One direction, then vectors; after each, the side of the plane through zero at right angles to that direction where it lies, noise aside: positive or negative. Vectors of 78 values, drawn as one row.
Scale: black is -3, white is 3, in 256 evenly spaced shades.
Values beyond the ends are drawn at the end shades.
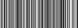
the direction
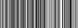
negative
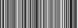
negative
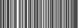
negative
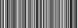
negative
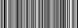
positive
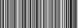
negative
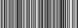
positive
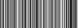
negative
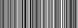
negative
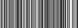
positive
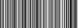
negative
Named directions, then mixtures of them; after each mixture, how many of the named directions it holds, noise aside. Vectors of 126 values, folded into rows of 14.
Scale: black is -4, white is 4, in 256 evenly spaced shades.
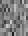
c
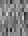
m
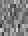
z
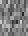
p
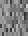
three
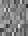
two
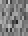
two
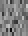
three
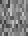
two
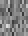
three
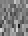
one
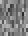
three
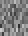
one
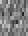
one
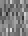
one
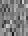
one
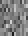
one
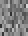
three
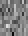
two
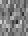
one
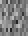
three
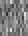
one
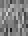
two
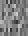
three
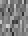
two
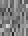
three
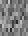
two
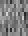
one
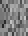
two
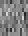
one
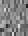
two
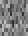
two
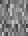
two
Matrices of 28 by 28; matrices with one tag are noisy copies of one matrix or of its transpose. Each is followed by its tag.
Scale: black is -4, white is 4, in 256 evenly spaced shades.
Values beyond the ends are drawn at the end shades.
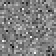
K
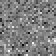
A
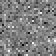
A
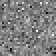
K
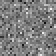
A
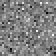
K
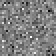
K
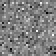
K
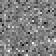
A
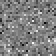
A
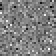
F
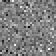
F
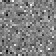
F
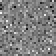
F
